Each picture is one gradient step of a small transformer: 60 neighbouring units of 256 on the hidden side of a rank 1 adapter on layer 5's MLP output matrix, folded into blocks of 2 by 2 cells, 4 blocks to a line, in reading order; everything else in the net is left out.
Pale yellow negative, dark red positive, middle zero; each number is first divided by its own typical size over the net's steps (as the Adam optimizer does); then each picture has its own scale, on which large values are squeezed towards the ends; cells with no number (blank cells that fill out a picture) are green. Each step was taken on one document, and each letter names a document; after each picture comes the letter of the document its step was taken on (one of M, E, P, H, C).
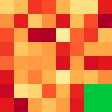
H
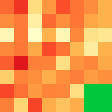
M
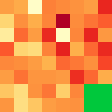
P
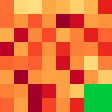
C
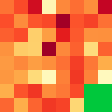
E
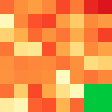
H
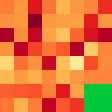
M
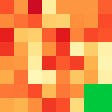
E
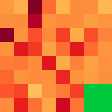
M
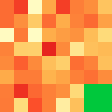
M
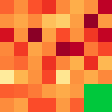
M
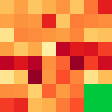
E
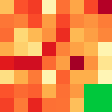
E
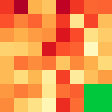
C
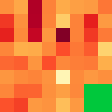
M
